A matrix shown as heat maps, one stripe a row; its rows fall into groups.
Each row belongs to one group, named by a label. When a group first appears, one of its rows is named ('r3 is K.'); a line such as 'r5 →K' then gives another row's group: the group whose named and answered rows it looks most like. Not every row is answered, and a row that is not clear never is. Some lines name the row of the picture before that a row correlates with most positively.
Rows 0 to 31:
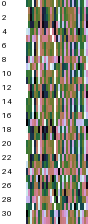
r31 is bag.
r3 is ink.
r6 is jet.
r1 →ink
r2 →ink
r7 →jet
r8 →bag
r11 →jet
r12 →ink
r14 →jet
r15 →jet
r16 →jet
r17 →bag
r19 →ink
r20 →jet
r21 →jet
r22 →ink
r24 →bag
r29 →jet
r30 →bag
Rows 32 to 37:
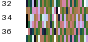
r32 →jet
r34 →bag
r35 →bag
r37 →jet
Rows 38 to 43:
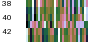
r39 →jet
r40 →jet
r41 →bag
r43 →ink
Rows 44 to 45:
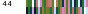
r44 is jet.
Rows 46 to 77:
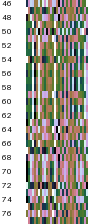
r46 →bag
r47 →ink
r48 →bag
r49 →jet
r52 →jet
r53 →jet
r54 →ink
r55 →jet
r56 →jet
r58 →jet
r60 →jet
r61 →jet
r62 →jet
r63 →bag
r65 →bag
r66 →jet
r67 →ink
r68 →bag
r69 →bag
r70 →bag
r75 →ink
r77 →ink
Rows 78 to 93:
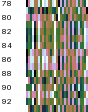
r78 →bag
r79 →ink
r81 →jet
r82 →jet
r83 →jet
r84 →jet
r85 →bag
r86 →bag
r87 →bag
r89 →ink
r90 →jet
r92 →jet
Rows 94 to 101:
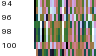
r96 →bag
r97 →jet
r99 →jet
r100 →bag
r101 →ink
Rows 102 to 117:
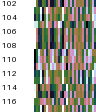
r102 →ink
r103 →jet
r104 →jet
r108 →ink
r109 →bag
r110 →bag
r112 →jet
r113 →jet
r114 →ink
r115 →ink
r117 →jet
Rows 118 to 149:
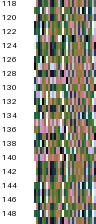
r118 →ink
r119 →jet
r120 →ink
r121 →jet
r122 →jet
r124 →ink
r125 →ink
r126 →jet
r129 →bag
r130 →ink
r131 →bag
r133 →ink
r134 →jet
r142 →ink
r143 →ink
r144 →jet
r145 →jet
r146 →jet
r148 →jet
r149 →ink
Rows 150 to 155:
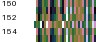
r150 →ink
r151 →ink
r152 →ink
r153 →jet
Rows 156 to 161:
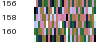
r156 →ink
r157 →bag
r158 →bag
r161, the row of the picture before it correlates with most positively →151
